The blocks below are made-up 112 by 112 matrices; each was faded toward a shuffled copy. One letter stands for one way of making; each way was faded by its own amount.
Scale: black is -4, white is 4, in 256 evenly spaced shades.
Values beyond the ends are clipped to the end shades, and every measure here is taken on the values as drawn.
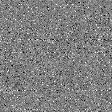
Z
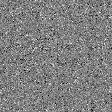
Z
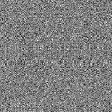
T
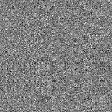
T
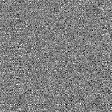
T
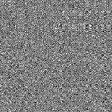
T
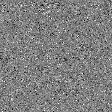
Z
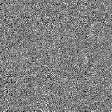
T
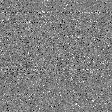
Z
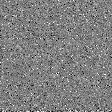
Z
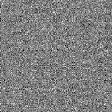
T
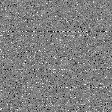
Z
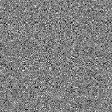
T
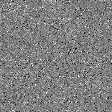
Z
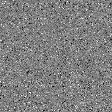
Z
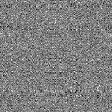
T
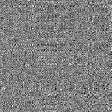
T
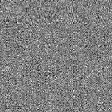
T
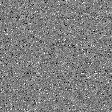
Z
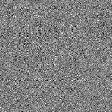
T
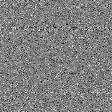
Z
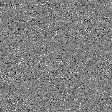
Z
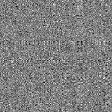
T
